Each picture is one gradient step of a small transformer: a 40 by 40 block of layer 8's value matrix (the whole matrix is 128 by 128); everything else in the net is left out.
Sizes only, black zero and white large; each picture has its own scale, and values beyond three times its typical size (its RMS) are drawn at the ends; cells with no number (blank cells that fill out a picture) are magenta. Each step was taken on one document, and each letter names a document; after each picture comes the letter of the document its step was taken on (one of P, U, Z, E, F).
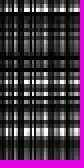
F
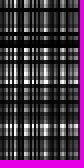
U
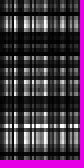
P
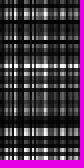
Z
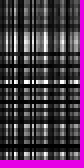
F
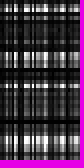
F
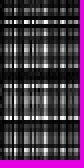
Z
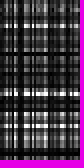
P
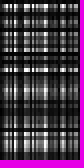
P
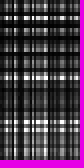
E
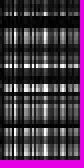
Z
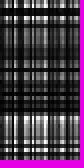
E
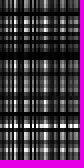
U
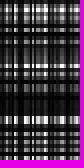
E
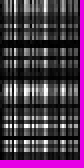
P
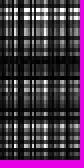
F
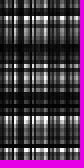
E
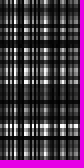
U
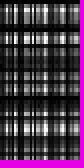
F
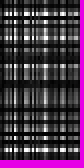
Z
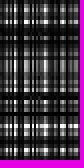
U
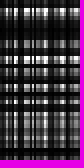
F
